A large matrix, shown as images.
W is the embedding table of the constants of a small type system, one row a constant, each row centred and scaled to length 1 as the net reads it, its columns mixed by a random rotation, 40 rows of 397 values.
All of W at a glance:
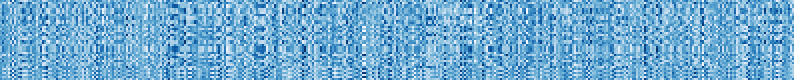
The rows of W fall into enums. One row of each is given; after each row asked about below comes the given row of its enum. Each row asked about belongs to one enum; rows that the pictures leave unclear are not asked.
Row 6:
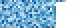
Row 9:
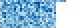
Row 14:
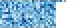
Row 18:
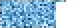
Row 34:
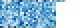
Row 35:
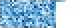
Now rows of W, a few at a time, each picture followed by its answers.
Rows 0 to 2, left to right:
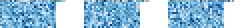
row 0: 35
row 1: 34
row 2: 14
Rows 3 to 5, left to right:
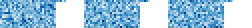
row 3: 14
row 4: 6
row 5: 6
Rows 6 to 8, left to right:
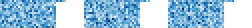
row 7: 14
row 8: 9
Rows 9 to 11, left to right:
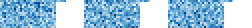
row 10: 6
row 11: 6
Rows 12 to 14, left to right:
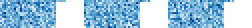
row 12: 9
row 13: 18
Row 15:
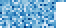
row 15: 18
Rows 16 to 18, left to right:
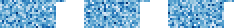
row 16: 6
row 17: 9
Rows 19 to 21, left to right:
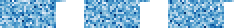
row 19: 35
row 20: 6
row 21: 6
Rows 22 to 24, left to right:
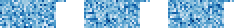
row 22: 18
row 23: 14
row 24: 14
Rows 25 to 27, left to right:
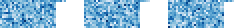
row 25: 14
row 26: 35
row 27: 34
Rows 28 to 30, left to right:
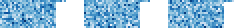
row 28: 14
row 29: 18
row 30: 6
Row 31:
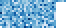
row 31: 18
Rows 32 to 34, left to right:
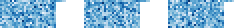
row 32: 35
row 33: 9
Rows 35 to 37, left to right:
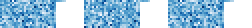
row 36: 34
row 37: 35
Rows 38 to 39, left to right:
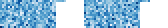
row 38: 34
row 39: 18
